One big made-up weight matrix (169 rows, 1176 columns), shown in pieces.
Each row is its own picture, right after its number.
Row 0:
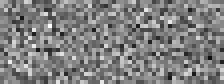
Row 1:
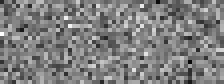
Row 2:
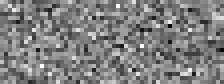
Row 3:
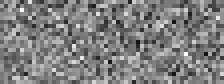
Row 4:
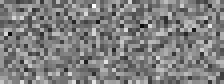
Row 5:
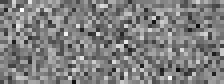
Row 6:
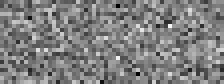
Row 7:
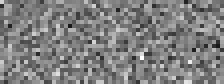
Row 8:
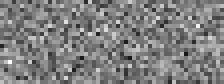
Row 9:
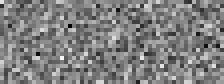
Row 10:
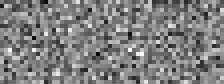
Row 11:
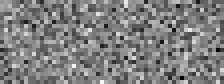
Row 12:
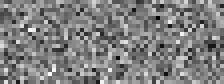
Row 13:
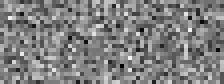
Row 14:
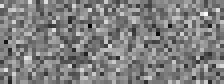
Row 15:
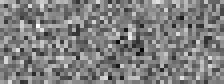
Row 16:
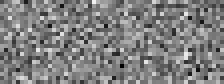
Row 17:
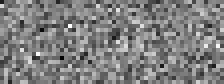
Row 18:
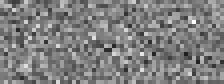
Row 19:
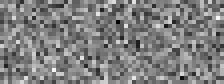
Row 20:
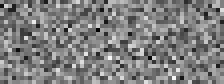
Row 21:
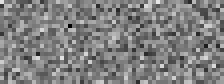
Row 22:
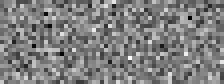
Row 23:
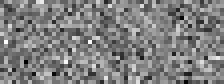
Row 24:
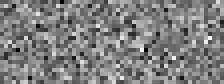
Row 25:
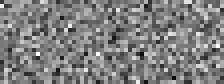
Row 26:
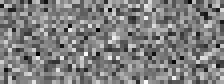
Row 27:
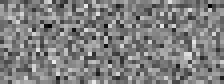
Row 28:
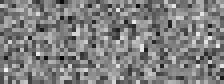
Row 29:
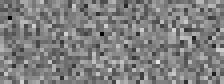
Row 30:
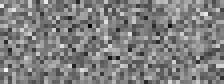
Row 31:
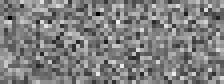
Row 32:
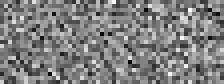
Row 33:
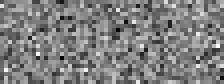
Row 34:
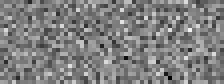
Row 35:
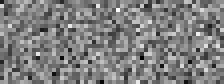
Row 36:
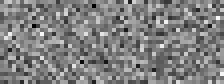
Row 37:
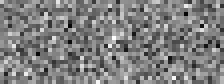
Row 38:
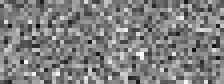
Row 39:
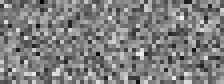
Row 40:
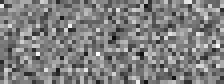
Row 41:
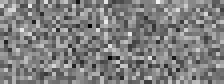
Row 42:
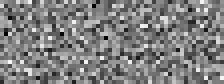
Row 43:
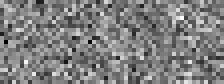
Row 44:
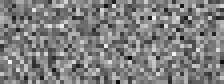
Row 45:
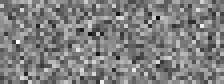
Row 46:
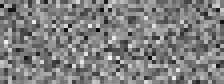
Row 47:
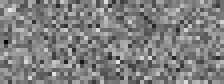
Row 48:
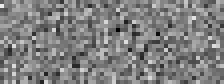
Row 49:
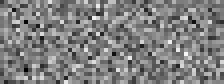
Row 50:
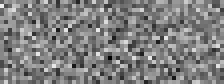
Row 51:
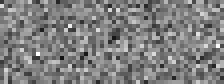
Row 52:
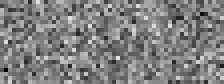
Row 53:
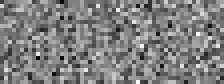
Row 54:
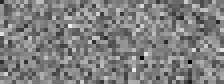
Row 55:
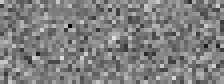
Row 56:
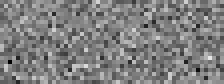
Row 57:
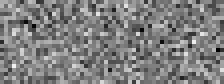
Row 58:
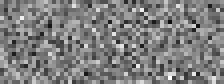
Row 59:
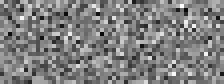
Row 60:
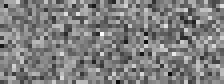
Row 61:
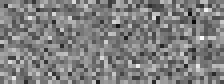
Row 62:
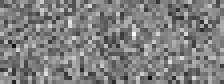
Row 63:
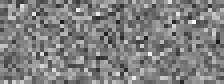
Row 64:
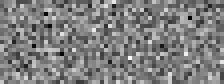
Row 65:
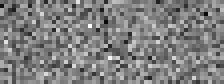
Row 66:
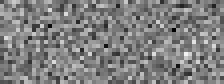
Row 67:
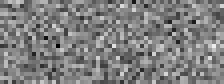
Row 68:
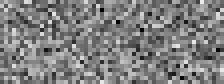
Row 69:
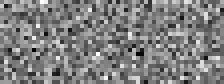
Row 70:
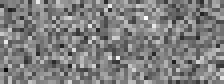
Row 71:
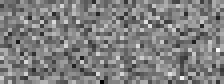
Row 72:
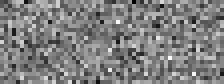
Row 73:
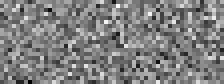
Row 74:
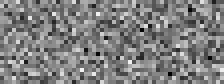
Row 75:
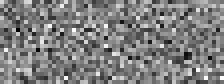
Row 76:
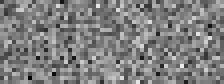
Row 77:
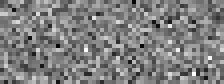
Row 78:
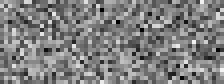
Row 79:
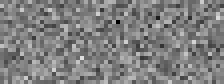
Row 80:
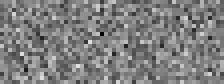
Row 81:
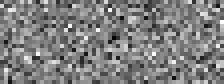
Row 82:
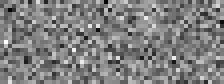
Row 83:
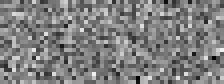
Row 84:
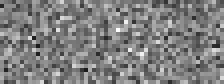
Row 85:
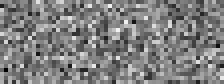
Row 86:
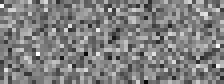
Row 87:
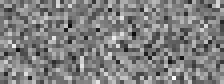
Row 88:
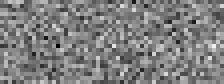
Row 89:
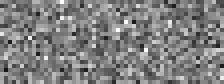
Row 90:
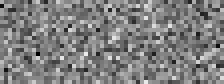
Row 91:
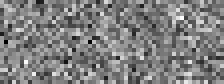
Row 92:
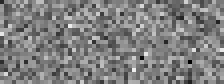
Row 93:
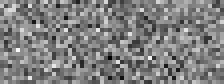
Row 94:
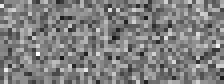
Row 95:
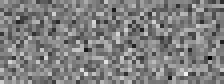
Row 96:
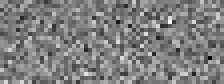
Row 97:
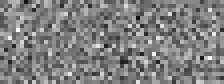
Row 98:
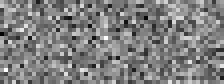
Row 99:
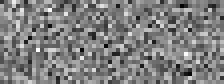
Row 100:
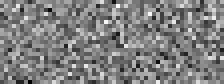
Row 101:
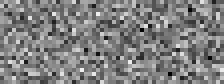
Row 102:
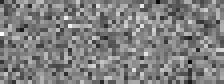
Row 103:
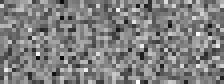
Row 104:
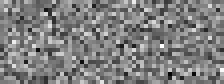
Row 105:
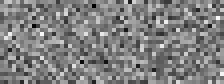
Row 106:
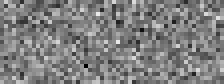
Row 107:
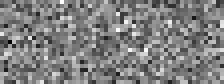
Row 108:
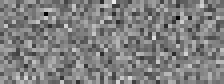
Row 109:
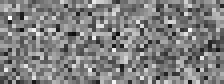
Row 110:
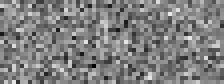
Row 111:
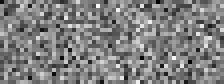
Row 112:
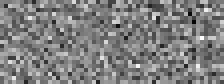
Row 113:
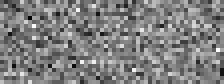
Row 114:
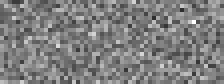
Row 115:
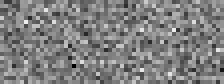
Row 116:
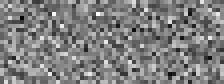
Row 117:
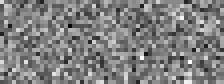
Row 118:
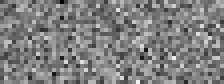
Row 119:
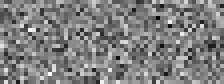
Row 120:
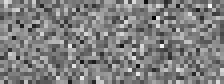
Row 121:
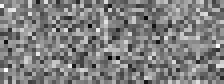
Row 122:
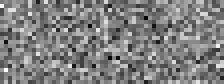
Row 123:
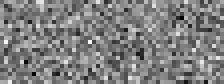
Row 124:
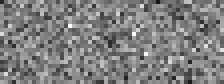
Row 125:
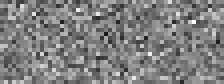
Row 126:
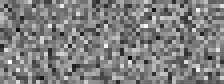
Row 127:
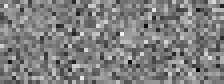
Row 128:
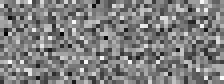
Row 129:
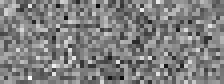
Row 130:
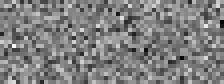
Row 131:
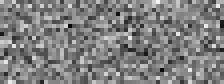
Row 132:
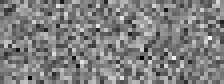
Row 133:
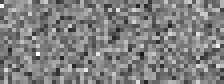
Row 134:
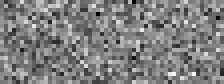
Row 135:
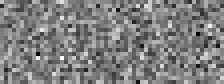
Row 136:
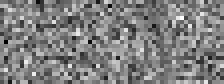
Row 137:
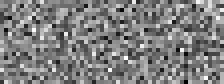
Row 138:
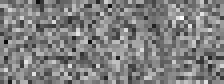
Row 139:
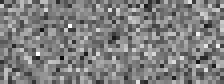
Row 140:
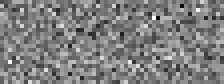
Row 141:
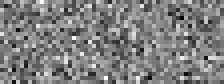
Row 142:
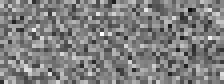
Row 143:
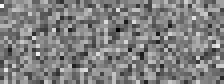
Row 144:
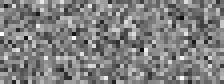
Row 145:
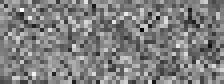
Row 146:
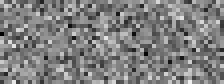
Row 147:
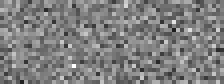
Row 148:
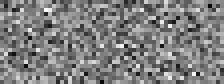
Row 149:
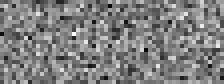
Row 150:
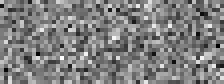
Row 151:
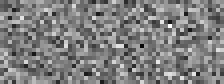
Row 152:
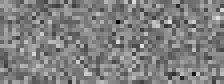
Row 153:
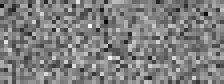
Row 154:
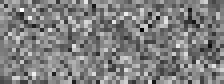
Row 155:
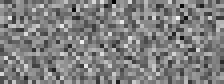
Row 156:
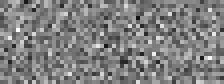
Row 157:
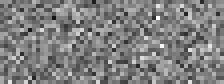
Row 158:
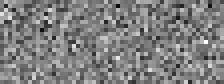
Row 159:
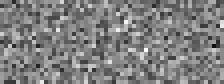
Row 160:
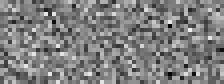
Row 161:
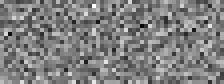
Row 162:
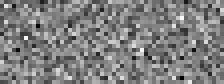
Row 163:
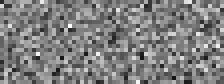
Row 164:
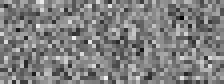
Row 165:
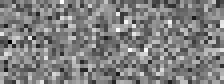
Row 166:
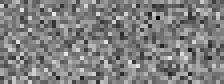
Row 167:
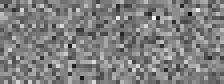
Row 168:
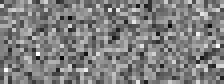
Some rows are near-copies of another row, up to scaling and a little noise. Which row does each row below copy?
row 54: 92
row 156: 97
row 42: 128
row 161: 4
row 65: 153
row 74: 101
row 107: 165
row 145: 154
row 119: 12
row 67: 88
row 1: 102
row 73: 100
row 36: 105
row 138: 136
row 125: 63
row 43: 91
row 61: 112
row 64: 22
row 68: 78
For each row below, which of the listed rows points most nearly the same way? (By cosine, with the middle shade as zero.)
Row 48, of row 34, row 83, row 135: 83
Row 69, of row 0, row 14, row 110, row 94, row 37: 94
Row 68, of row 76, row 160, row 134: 160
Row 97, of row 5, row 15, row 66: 66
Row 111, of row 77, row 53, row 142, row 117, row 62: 53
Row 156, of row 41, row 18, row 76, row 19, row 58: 58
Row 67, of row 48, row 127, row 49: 49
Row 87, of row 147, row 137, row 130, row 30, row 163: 130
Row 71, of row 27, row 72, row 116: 72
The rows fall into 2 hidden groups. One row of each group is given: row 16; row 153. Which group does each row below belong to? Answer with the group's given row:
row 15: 153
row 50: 153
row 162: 153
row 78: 16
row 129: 153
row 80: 16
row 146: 153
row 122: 153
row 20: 153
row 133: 153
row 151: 16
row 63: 16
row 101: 16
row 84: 153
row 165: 153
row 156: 16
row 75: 16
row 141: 153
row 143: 153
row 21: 153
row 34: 16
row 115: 16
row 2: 16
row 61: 16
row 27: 16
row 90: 153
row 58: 16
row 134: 16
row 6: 16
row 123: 153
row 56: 16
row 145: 16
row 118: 153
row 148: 16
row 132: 153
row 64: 16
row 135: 153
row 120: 16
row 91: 153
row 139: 153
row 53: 153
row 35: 153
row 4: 16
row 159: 153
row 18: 16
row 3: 16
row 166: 16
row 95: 16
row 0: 16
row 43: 153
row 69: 153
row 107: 153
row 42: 16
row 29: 16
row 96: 16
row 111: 153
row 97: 16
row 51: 153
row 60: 16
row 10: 153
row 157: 16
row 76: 153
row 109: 16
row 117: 153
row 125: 16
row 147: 16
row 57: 16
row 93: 153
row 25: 153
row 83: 153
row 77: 16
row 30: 153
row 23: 153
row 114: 16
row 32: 16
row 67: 16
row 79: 16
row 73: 16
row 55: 153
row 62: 153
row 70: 153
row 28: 153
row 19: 16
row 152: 16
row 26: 153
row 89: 153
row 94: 153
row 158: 16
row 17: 153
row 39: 153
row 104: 16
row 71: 16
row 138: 153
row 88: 16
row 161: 16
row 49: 16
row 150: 153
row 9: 153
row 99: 16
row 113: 16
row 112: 16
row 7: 153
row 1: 153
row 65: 153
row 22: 16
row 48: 153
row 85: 153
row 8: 16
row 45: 16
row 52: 153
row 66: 16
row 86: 153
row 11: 16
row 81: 153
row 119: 16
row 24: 153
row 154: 16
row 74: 16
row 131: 153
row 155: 16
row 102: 153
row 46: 153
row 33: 153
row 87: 153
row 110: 153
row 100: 16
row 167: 16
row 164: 153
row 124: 153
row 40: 153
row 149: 153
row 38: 153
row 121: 153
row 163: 153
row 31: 16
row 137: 16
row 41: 153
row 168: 153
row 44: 16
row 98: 153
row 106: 16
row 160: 16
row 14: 153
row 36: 16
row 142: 16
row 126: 16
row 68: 16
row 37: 153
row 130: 153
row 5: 16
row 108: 16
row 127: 16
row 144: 153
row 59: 16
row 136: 153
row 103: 153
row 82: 153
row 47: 153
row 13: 16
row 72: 16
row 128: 16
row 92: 153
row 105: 16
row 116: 16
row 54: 153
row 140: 16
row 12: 16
